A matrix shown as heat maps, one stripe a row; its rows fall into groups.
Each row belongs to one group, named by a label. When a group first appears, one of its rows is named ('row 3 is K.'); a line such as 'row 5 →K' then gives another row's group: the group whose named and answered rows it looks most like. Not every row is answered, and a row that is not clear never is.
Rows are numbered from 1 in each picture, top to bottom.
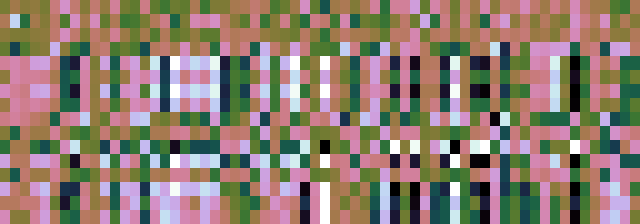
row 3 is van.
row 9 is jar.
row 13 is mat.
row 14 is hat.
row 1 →van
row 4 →mat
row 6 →hat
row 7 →hat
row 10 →mat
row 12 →hat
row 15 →hat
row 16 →hat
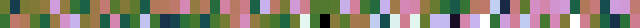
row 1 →mat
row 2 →van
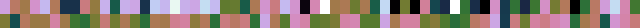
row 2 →mat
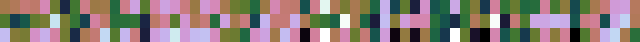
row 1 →hat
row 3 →hat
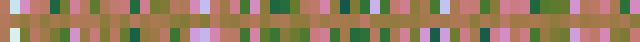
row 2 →jar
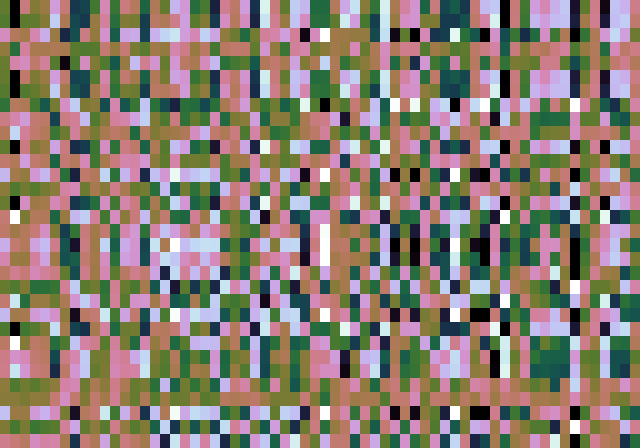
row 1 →mat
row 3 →hat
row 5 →hat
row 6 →mat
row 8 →van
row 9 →jar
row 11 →mat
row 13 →hat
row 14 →van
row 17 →hat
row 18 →hat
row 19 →hat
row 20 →hat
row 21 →van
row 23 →hat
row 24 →mat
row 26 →jar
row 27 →jar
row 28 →van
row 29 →van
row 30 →hat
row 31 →van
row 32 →hat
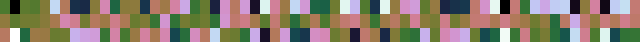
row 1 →mat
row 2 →van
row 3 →jar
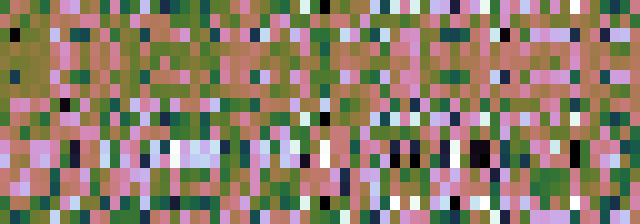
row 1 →van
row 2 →jar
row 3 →mat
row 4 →van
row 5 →van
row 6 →mat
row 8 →hat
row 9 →van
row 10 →jar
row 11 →hat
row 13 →jar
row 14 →jar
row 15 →van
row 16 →mat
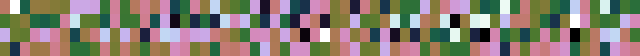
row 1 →jar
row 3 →hat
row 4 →mat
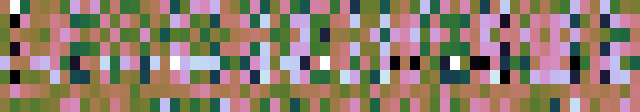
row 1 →jar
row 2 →mat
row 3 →van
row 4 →mat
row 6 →mat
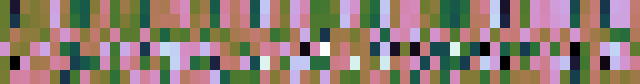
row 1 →mat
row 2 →mat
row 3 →van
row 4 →hat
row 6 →hat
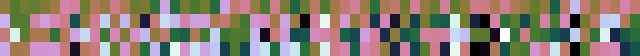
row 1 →van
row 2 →hat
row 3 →jar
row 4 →hat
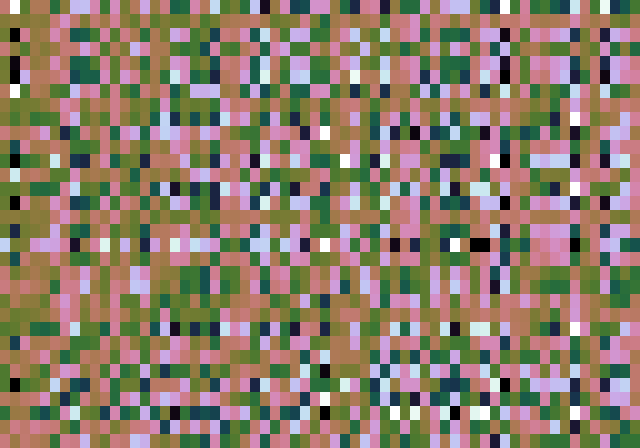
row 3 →mat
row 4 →jar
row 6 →mat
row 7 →jar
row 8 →van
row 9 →van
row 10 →hat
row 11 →mat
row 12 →mat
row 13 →jar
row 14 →van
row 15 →mat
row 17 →mat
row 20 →jar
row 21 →jar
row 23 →van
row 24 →van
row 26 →hat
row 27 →van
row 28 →mat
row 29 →hat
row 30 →van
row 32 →jar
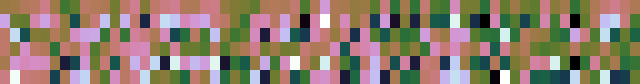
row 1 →hat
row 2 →hat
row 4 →jar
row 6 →jar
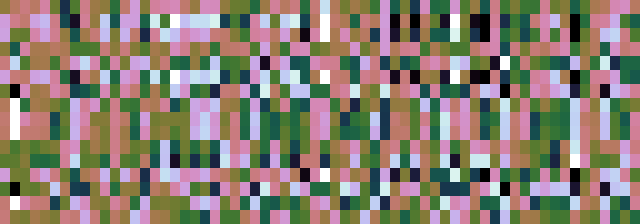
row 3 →hat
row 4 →mat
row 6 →hat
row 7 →mat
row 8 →jar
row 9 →jar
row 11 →van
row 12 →van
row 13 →hat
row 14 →mat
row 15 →jar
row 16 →jar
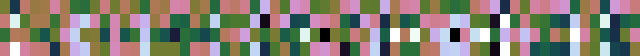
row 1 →mat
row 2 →jar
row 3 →van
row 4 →jar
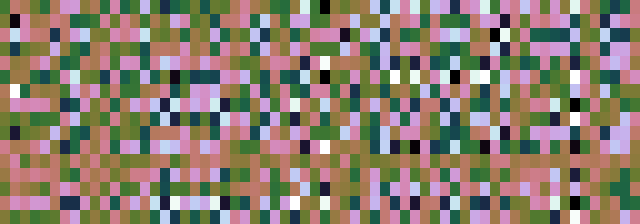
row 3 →jar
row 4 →mat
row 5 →hat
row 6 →van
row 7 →jar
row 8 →hat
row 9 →van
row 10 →mat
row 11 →hat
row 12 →jar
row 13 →hat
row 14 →van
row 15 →hat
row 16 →van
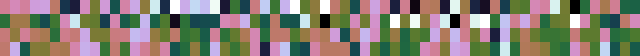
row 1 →hat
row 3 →jar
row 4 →jar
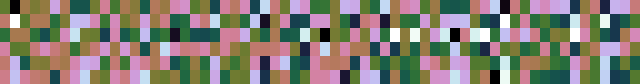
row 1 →mat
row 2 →jar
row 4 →hat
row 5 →jar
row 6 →jar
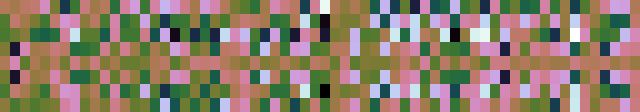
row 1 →hat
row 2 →van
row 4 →mat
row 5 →jar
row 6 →mat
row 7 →van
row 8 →van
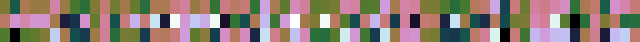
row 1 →mat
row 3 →mat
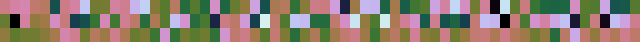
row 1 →jar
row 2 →mat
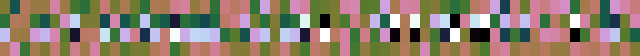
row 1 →mat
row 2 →van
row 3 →hat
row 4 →jar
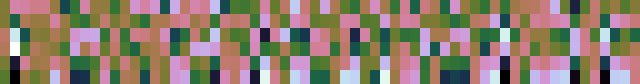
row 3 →jar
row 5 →mat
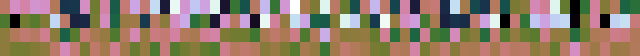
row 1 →hat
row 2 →mat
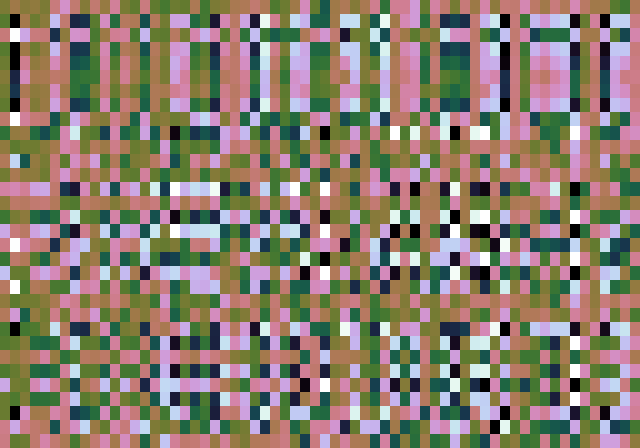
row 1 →van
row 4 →mat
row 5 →mat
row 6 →mat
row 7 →mat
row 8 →mat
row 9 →jar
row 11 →van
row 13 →van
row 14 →hat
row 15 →hat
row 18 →jar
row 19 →van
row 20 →hat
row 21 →jar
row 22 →van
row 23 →jar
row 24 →mat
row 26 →hat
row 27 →van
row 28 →hat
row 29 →van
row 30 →mat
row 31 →jar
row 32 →hat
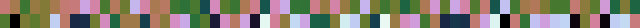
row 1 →jar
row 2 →mat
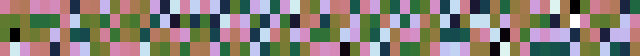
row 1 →hat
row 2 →van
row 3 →mat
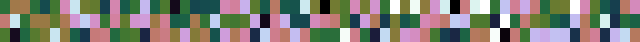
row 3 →mat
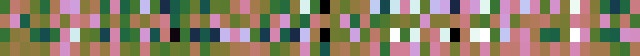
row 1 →van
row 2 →jar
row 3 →van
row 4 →van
